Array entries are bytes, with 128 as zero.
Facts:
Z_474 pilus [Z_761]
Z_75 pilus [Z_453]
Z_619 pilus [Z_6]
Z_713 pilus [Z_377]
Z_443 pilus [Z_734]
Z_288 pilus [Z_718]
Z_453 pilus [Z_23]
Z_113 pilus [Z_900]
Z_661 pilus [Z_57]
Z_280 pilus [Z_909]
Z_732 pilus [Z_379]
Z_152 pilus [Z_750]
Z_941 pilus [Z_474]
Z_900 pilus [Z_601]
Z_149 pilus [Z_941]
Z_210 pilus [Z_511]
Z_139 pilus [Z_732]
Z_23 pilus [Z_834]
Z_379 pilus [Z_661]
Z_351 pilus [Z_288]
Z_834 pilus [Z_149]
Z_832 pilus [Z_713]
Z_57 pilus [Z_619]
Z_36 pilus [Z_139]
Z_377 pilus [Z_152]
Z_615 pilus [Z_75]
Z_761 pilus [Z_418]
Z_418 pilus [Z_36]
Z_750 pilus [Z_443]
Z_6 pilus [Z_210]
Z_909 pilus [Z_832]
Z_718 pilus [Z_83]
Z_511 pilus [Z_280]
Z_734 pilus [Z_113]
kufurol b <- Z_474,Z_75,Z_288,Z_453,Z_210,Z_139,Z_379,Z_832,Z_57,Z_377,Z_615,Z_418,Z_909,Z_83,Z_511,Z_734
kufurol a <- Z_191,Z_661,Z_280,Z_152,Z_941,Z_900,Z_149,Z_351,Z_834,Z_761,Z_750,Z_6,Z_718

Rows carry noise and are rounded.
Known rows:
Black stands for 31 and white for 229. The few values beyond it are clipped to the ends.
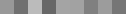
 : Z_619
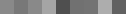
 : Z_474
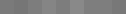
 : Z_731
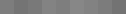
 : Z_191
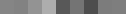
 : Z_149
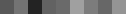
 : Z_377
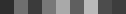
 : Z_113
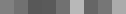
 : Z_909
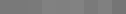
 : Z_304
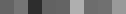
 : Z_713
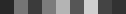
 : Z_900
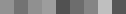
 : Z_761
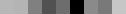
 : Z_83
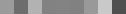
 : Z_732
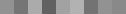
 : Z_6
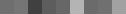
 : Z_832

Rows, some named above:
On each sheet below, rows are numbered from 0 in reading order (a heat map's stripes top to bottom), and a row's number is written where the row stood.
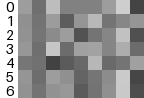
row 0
Z_732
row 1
Z_210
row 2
Z_761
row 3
Z_57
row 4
Z_832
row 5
Z_36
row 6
Z_418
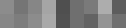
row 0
Z_474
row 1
Z_941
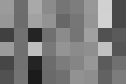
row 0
Z_139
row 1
Z_36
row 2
Z_443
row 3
Z_379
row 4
Z_750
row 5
Z_152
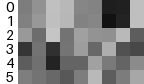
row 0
Z_615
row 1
Z_615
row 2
Z_661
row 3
Z_734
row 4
Z_377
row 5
Z_280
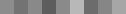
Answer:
Z_511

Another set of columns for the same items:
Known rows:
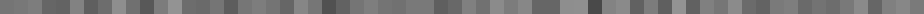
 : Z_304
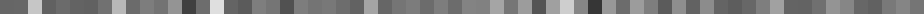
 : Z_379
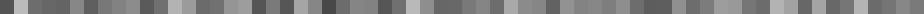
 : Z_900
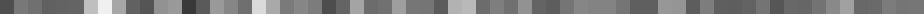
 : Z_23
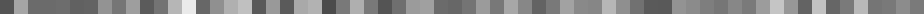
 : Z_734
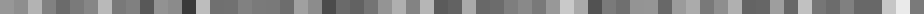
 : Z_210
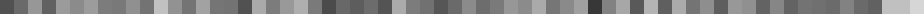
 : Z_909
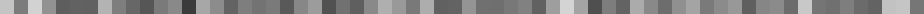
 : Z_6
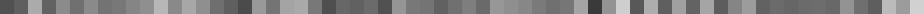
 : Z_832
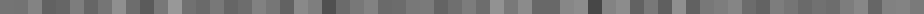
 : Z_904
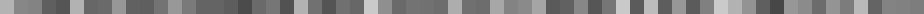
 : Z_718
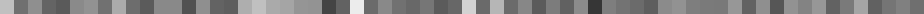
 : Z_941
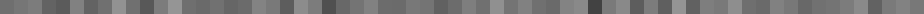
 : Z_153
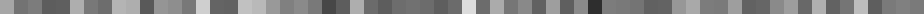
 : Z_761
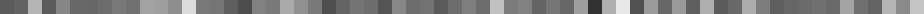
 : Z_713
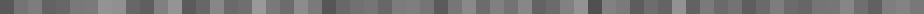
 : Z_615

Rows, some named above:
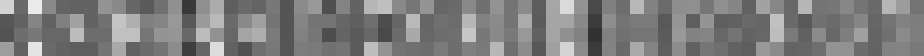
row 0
Z_619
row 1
Z_139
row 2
Z_36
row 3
Z_661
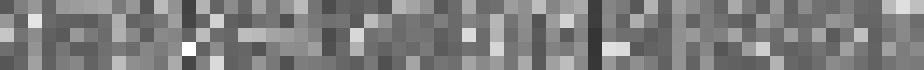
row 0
Z_280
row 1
Z_661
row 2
Z_474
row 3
Z_152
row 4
Z_732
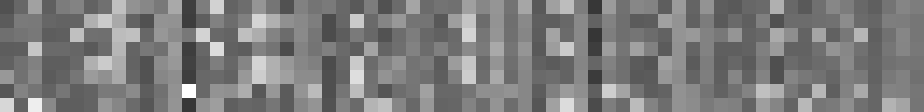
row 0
Z_732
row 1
Z_834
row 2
Z_418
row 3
Z_379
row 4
Z_834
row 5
Z_149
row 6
Z_443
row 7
Z_619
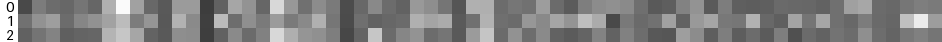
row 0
Z_453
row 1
Z_511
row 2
Z_834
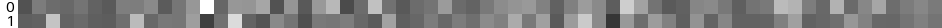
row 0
Z_443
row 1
Z_379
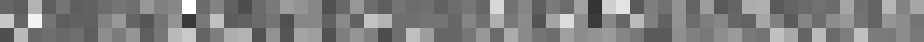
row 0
Z_377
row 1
Z_57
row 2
Z_113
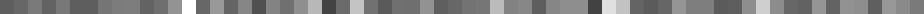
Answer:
Z_750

